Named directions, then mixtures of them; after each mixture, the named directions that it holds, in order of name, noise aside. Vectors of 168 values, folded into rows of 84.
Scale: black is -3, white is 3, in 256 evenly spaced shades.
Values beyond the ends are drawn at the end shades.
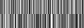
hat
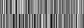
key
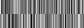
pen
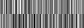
hat, key, pen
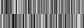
key, pen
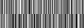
hat, key, pen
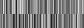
key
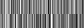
hat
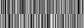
key, pen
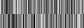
key, pen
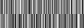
hat, key, pen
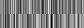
hat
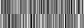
pen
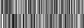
key, pen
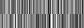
hat, key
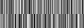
hat, key, pen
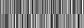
hat, pen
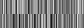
key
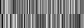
hat, key, pen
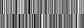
hat, key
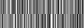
hat, key
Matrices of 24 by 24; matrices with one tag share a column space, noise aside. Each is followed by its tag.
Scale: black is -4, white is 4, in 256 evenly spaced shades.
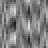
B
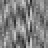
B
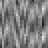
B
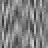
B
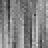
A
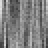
A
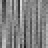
A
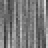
A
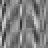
B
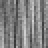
A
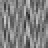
B
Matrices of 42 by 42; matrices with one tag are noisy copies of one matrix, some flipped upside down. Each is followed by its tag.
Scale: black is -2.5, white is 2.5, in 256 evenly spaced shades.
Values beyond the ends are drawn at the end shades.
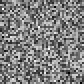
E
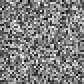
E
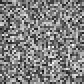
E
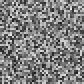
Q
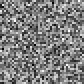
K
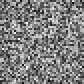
E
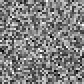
Q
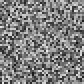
Q
